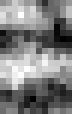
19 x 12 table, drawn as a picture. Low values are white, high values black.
No single row or column stands out from its neighbours. The grain runs across in streaks. On average the colour sits 50% of the way up the scale. Horizontal stripes repeat 2 times down the table.
